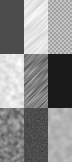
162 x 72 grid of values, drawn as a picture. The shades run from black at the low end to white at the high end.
It is made of 3 by 3 panels. Panel 1,1: low, flat. Panel 1,2: very high, slanting up to the right, faint in contrast. Panel 1,3: high, checkered. Panel 2,1: very high, blotchy, faint in contrast. Panel 2,2: middling, slanting up to the right. Panel 2,3: very low, flat. Panel 3,1: middling, blotchy. Panel 3,2: low, fine-grained, faint in contrast. Panel 3,3: high, blotchy, faint in contrast.
